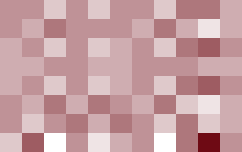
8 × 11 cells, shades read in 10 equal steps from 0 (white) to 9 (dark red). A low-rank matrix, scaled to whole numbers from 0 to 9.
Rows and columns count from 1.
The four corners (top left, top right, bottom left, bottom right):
4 3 2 4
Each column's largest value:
4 6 5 5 5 5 4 5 5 9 4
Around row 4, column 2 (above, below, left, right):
4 4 3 4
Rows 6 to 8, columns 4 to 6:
3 5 4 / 5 3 5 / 4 1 3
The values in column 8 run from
0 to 5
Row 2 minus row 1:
0 -1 3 0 2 0 -1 3 -2 -4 0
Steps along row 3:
up down up down up up down up up down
